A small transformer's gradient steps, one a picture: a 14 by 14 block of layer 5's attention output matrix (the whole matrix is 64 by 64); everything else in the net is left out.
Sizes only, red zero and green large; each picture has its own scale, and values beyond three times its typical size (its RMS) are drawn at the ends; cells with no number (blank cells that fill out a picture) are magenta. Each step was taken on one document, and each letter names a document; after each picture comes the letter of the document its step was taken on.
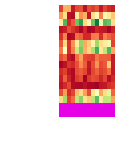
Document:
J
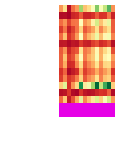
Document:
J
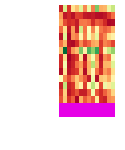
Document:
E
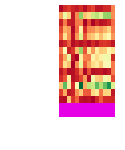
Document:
J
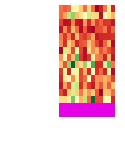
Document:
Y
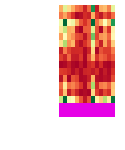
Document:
E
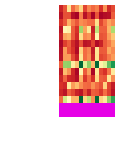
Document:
J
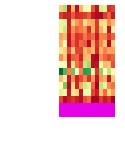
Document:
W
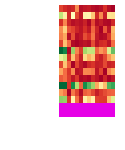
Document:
W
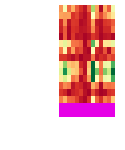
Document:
E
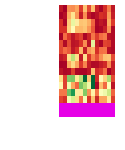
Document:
Y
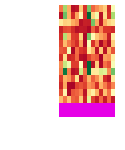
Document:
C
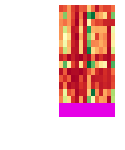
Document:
C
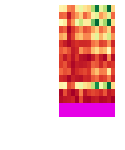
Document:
J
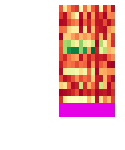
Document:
Y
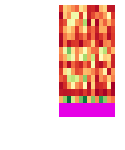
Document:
Y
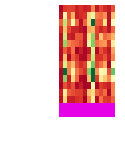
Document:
C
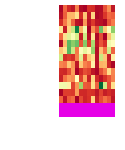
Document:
Y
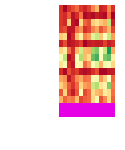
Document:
J
